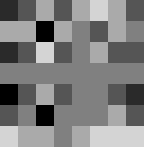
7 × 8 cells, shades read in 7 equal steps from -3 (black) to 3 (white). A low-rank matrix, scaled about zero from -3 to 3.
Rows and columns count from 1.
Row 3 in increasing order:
-2 -1 -1 -1 -1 0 1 2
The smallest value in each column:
-3 -1 -3 -1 0 -1 -1 -2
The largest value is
2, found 6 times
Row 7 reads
2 1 1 0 1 2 2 2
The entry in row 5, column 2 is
-1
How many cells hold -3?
3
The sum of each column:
-5 -1 -1 -2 2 4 3 -3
